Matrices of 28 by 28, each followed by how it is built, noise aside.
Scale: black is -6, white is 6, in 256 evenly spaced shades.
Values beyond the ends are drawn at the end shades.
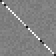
diagonal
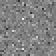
noise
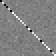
diagonal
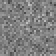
noise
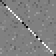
diagonal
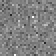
noise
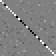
diagonal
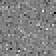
noise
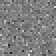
noise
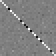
diagonal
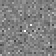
noise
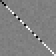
diagonal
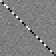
diagonal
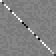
diagonal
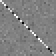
diagonal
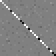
diagonal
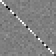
diagonal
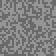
noise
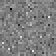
noise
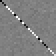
diagonal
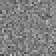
noise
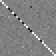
diagonal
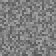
noise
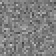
noise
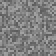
noise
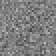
noise
